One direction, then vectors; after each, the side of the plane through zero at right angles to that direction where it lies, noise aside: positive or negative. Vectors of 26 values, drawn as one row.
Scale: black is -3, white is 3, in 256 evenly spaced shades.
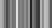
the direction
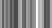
negative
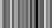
positive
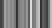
negative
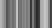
positive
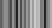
negative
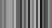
negative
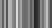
positive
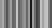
positive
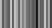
positive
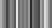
positive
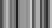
negative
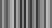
positive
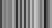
negative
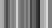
positive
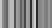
positive
